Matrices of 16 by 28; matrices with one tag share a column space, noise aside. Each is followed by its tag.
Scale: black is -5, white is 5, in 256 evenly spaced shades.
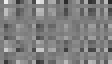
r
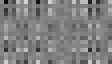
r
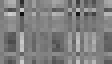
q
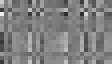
q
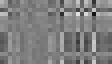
q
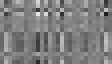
q
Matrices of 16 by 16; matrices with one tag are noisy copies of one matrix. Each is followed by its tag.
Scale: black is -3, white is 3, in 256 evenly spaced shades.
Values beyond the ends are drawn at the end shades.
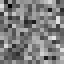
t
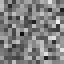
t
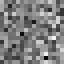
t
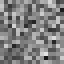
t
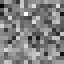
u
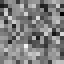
u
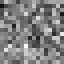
u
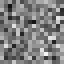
t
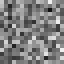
t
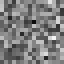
t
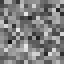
u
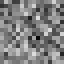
u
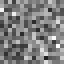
t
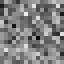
u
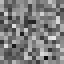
t
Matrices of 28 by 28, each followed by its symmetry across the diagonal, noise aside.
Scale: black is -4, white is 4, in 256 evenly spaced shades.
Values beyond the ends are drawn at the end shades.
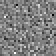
antisymmetric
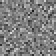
antisymmetric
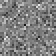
symmetric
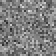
antisymmetric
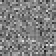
antisymmetric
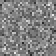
symmetric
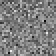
neither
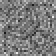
symmetric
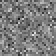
symmetric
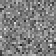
neither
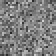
neither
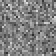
neither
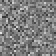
neither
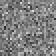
neither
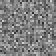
antisymmetric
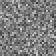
symmetric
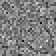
symmetric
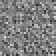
antisymmetric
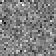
antisymmetric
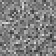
symmetric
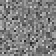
neither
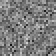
symmetric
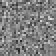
antisymmetric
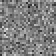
antisymmetric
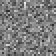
neither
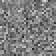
neither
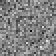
symmetric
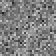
symmetric
